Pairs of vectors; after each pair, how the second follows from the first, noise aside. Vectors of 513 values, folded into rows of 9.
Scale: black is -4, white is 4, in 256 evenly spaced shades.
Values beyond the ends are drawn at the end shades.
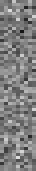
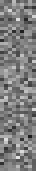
copied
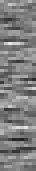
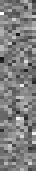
shuffled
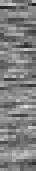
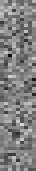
shuffled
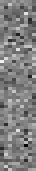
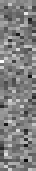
copied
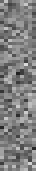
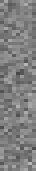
shrunk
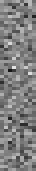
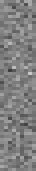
shrunk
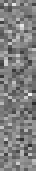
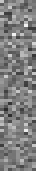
shuffled
